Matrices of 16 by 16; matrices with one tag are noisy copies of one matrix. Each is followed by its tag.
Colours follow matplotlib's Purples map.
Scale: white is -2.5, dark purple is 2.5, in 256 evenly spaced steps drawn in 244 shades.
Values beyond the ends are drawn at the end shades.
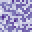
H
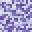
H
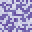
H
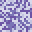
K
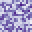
H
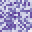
K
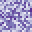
K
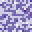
H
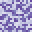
H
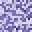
H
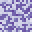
H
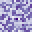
H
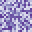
K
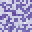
H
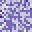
K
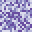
K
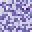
H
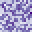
H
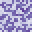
H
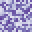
H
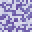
H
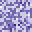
K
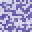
H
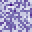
K
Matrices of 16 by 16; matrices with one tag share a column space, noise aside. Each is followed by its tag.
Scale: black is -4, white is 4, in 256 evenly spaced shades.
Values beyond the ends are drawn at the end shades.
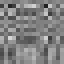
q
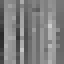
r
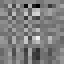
q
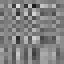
q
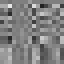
q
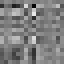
q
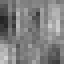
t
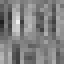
t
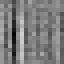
r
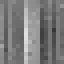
r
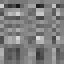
q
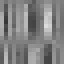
t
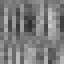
t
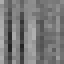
r
